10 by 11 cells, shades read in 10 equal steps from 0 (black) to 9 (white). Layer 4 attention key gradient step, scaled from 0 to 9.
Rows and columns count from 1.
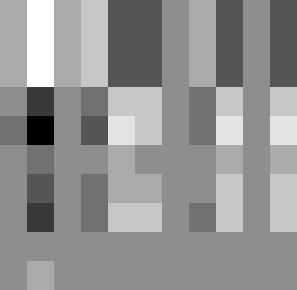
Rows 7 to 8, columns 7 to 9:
5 5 7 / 5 4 7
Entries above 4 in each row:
7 7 7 8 7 10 9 8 11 11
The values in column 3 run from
5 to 6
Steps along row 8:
down up down up same down down up down up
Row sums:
56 56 56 58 57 57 58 58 55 56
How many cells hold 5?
50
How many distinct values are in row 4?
4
